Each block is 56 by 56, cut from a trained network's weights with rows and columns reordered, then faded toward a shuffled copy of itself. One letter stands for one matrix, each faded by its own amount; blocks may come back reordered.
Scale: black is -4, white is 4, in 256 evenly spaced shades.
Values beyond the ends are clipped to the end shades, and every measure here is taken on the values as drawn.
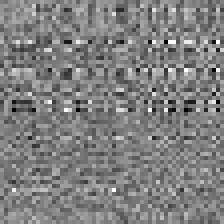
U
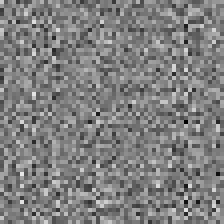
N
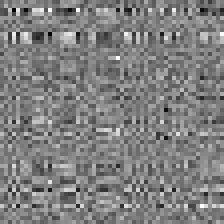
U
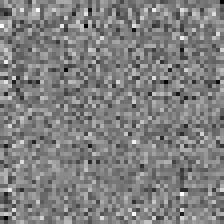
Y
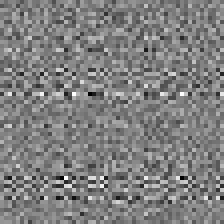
U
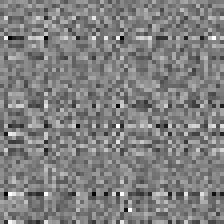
U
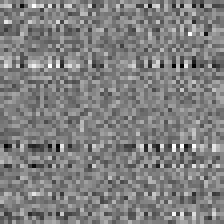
U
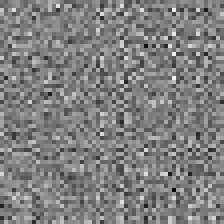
N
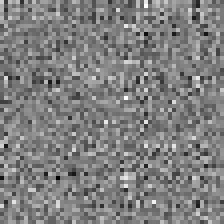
Y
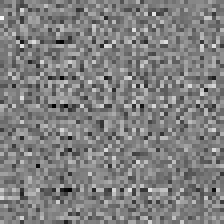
Y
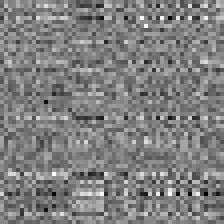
U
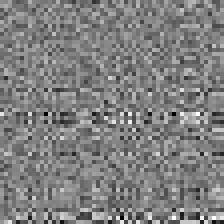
U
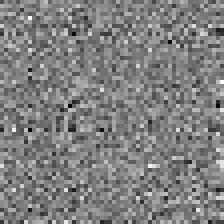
Y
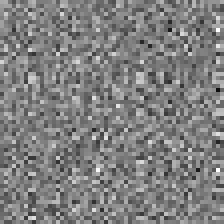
N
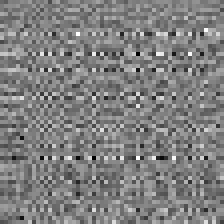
U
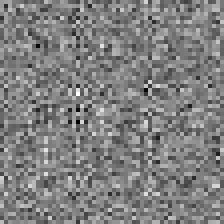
N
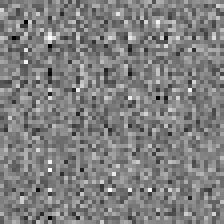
Y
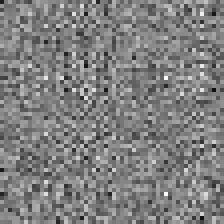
N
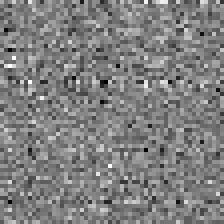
Y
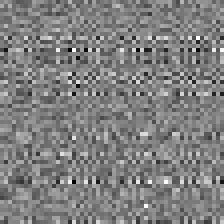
U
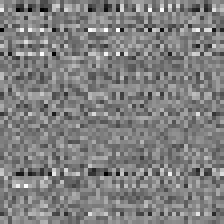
U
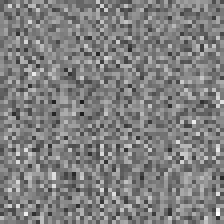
N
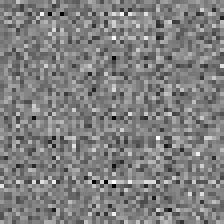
Y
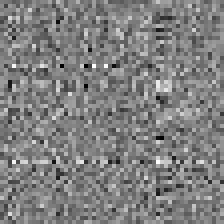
Y
